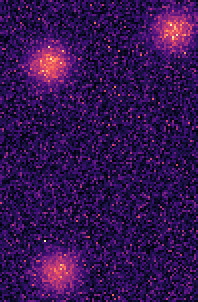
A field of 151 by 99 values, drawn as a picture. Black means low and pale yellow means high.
There are three bumps. No overall slope runs across the table. On average the colour sits 20% of the way up the scale. Neither half mirrors the other. No row or column stands out. The values are skewed, with a long tail toward high values.
